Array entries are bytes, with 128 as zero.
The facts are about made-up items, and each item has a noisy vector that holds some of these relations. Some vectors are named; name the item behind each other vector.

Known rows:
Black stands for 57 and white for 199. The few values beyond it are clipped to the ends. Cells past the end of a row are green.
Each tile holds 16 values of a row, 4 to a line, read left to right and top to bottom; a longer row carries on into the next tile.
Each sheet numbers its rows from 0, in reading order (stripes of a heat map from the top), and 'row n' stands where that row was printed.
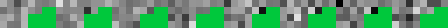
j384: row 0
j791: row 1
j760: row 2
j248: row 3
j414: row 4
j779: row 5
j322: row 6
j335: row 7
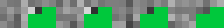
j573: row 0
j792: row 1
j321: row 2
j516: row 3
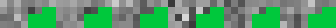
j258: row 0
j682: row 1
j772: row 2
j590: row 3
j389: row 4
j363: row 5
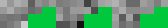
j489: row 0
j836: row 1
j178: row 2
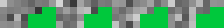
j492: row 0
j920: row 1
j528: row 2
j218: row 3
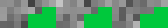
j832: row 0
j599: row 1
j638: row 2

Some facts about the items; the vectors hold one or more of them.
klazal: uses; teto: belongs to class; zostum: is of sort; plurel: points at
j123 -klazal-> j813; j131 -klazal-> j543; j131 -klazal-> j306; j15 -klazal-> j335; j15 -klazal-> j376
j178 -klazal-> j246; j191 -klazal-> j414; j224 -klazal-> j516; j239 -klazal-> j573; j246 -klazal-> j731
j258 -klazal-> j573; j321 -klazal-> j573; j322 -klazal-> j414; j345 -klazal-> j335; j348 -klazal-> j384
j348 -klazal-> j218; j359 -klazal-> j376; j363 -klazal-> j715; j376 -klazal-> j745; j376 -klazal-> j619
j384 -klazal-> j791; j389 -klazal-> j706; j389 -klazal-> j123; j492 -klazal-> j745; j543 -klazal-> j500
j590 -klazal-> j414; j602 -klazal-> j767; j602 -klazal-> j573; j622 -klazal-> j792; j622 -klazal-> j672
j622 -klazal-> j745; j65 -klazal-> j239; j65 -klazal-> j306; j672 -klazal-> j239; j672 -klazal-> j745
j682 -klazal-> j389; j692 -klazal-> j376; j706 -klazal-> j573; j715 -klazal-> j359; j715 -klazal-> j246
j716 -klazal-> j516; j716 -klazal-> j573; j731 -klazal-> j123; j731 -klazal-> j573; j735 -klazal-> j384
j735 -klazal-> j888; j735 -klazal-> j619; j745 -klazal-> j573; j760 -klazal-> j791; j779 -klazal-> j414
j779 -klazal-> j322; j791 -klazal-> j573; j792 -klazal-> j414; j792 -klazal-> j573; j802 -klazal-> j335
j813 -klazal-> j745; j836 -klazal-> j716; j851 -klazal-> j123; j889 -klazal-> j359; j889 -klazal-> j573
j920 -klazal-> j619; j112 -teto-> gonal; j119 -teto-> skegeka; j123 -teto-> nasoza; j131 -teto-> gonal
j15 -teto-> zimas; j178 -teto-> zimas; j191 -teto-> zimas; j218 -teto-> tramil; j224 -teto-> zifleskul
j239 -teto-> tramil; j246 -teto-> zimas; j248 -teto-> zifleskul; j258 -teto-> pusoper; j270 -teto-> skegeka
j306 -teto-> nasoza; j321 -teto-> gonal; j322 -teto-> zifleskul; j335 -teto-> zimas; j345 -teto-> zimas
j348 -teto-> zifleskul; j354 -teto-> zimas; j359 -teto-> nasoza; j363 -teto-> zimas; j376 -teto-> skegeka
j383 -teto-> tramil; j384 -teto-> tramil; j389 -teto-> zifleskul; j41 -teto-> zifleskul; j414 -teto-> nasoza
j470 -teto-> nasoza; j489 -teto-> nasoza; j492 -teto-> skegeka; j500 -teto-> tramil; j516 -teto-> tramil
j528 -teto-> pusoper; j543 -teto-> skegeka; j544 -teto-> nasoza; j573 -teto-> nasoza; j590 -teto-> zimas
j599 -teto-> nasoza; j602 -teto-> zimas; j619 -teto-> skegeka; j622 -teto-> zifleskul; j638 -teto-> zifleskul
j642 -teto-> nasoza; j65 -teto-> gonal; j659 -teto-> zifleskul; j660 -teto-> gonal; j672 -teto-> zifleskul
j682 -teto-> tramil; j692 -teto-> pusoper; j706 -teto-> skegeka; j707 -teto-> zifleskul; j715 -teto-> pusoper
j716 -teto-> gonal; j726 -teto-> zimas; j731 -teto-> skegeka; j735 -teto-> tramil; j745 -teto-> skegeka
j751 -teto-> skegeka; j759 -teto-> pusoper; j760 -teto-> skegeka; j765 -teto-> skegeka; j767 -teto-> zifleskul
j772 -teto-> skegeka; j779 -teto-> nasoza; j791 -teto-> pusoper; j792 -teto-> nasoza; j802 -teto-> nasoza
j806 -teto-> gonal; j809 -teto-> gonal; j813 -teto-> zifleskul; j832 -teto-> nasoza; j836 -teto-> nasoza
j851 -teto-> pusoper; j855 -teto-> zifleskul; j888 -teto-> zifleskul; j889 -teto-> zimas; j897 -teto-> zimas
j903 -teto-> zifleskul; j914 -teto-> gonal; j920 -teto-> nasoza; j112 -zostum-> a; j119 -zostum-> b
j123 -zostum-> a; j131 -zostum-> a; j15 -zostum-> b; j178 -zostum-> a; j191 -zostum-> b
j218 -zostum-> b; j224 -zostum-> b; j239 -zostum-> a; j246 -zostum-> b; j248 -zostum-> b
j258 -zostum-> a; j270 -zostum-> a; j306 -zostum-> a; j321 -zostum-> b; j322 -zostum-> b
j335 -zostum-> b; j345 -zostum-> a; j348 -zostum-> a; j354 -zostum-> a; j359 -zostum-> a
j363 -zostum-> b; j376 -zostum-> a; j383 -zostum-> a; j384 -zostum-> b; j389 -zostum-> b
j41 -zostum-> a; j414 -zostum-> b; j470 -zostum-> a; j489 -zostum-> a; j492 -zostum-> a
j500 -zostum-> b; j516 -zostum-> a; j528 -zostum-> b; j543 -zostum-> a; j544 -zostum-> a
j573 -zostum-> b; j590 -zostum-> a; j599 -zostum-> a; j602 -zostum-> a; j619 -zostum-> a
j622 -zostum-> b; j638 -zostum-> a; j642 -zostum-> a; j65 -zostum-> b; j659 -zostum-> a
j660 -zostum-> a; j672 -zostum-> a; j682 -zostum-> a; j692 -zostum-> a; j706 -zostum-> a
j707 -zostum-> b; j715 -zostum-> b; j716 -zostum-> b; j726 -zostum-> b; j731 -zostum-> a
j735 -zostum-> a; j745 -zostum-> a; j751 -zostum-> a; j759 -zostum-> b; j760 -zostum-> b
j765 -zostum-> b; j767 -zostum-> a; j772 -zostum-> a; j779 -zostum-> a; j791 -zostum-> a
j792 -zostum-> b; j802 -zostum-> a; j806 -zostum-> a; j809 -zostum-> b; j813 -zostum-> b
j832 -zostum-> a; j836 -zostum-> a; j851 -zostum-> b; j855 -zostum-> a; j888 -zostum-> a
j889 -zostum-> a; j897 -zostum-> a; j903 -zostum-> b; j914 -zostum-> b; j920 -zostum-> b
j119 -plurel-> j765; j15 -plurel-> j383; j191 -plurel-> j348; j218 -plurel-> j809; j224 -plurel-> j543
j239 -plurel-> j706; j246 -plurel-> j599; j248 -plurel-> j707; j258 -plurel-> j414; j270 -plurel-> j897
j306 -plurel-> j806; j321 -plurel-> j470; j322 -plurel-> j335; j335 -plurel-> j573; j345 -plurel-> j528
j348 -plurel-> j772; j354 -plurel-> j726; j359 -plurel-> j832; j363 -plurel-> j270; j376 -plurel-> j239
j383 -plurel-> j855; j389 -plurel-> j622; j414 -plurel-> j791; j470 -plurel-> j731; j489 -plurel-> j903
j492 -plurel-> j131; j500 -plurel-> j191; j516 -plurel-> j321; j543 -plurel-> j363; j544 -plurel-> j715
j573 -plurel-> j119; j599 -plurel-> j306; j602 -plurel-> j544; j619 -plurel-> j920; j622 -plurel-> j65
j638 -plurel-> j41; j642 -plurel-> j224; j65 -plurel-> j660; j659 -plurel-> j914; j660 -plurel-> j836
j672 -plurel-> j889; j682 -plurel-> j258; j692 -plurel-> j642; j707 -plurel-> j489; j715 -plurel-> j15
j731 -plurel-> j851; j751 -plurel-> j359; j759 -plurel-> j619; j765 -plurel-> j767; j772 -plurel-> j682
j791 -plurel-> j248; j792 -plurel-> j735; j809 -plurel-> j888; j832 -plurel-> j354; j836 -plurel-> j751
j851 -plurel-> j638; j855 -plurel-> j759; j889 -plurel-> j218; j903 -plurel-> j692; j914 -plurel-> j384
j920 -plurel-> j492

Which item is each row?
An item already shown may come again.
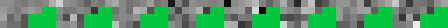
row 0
j354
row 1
j492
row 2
j760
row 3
j622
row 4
j191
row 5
j15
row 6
j832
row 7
j855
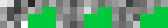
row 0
j131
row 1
j726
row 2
j41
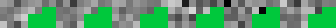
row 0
j528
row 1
j813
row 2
j239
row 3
j802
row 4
j322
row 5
j920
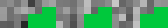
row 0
j359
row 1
j246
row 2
j218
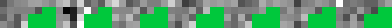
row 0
j224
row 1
j500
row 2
j735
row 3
j888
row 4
j767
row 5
j716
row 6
j619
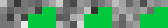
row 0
j855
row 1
j759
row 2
j123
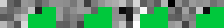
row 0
j759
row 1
j832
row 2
j500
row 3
j322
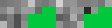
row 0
j363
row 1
j692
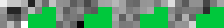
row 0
j543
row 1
j660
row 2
j897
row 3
j383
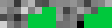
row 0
j335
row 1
j751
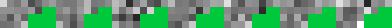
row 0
j544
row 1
j246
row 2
j345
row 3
j348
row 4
j383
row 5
j767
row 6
j306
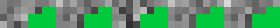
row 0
j851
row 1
j731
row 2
j65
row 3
j270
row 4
j376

